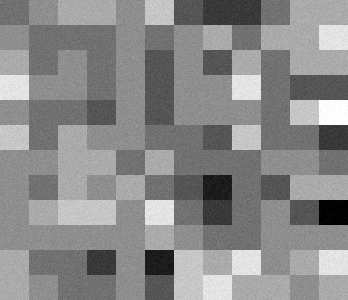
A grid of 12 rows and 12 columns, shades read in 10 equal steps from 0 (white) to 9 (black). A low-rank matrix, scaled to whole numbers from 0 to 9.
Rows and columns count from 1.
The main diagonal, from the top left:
5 5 4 5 4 5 5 8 5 4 3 3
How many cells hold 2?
8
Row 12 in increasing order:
1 2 3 3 3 3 4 4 4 5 5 6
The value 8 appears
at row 8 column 8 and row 11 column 6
